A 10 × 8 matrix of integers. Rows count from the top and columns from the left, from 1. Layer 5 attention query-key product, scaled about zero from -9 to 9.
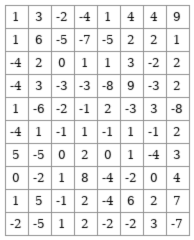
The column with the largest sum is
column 6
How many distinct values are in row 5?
8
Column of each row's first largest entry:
8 2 6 6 7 8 1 4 8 7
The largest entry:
9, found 2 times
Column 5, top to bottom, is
1 -5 1 -8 2 -1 0 -4 -4 -2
